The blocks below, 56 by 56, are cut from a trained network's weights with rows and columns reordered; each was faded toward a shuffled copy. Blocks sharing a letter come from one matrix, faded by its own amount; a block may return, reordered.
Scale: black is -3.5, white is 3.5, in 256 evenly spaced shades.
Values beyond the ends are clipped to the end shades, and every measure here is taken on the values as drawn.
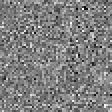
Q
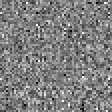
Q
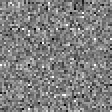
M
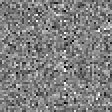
Q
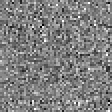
Q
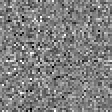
M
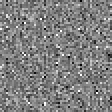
M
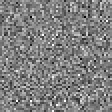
Q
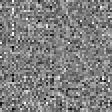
Q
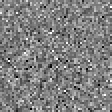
M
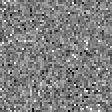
M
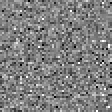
M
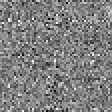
Q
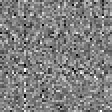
Q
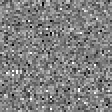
M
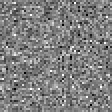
M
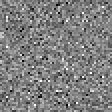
M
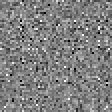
M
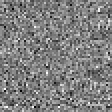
Q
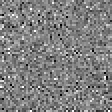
M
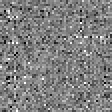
M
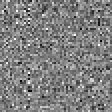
Q
